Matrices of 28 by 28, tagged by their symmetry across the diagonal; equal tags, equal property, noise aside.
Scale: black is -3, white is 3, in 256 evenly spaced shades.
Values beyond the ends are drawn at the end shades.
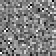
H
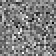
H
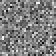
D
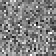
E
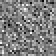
H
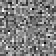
H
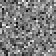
E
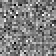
H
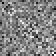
D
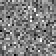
E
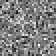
D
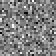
H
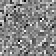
D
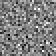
H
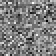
E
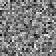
D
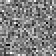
E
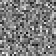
E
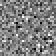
H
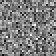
E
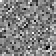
D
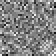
D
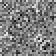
D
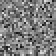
E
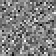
H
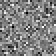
D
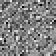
D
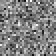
E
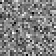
H
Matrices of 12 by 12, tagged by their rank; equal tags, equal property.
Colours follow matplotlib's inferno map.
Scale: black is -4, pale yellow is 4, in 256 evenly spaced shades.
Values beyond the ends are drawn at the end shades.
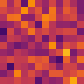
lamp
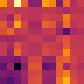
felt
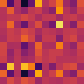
felt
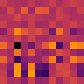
felt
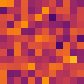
lamp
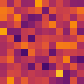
lamp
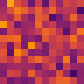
lamp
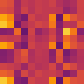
felt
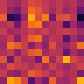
felt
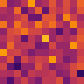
lamp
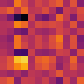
felt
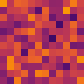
lamp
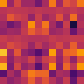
felt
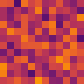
lamp
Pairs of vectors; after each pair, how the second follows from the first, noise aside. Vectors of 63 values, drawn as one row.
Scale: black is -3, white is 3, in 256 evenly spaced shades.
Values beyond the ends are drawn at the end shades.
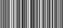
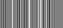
partly zeroed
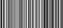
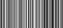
copied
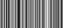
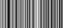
wrapped around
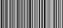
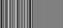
partly zeroed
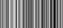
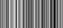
copied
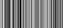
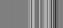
partly zeroed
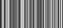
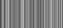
shrunk
